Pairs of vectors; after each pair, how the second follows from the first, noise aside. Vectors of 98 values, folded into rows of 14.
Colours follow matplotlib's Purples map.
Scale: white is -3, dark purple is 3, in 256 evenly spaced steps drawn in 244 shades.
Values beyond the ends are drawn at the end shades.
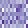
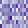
reversed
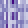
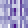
reversed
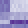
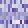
sign-scrambled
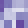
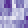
reversed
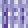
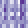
reversed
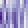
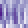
wrapped around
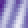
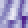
wrapped around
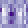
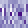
sign-scrambled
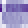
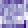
wrapped around
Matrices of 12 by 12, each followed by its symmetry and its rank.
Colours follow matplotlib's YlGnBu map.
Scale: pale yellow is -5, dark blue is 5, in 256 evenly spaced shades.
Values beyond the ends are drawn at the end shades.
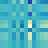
neither, rank one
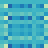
neither, rank one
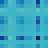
symmetric, rank one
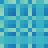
symmetric, rank one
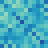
symmetric, full rank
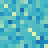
symmetric, full rank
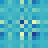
symmetric, rank one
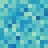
symmetric, full rank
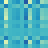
neither, rank one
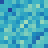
symmetric, full rank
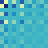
symmetric, rank one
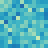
symmetric, full rank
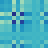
symmetric, rank one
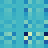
neither, rank one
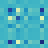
symmetric, rank one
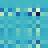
neither, rank one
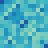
symmetric, full rank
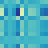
neither, rank one
